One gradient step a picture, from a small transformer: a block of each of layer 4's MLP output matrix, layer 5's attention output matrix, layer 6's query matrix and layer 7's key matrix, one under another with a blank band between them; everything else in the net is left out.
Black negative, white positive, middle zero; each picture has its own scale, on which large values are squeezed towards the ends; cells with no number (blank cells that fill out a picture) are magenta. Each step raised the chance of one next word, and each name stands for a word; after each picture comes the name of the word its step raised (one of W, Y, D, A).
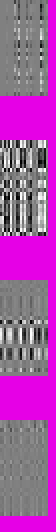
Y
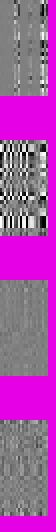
Y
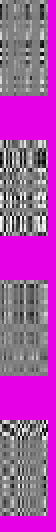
Y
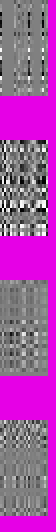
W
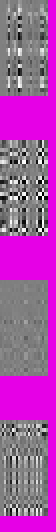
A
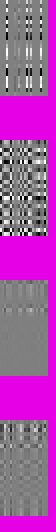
A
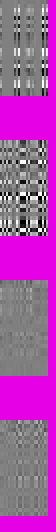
A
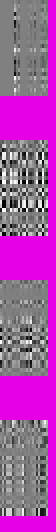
W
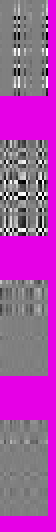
A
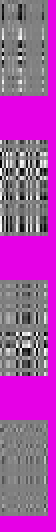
Y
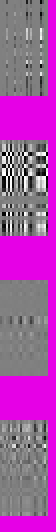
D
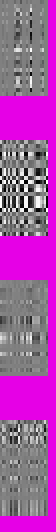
W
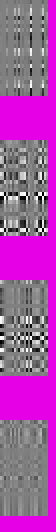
A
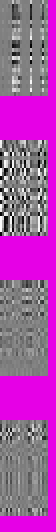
Y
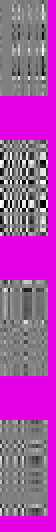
W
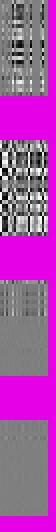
Y
